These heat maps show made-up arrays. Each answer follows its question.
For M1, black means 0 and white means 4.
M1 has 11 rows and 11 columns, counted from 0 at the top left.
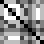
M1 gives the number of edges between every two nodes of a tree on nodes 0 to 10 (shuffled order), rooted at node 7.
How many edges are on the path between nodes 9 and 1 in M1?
2
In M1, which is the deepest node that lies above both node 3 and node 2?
6
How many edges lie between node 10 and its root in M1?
1
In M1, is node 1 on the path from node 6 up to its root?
no
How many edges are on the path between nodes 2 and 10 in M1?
3
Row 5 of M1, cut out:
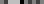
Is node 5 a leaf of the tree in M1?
no
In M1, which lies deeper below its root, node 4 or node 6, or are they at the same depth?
node 4
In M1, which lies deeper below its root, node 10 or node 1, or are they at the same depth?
node 1
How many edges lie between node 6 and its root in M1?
1
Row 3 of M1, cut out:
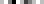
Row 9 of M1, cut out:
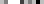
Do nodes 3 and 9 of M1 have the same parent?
no
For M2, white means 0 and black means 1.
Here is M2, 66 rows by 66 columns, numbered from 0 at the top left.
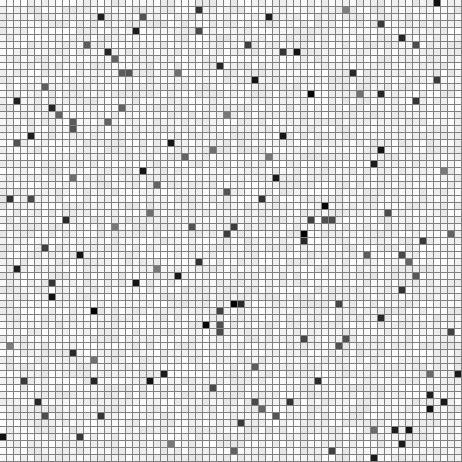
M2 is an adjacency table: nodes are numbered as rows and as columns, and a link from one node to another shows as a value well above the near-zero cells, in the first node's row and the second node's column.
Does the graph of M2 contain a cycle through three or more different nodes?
no
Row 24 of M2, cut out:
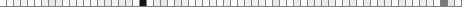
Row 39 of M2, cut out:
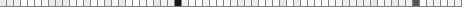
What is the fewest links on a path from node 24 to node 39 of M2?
5
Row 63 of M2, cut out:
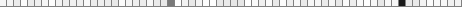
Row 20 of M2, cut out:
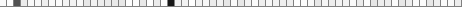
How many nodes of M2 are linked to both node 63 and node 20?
1
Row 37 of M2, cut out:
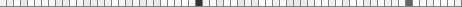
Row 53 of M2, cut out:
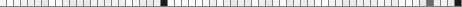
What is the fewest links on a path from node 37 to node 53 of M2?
3
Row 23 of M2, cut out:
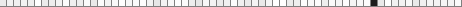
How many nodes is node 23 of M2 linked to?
1
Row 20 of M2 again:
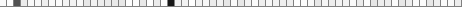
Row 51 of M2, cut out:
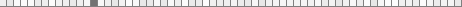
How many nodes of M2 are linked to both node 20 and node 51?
0
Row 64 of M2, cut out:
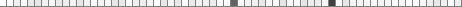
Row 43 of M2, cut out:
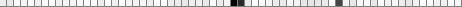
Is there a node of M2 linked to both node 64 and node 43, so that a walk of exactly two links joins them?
yes
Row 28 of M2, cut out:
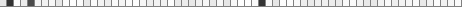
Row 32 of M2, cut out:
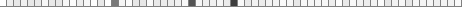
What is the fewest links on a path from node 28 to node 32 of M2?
6
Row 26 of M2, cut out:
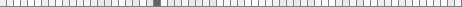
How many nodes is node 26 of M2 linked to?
1
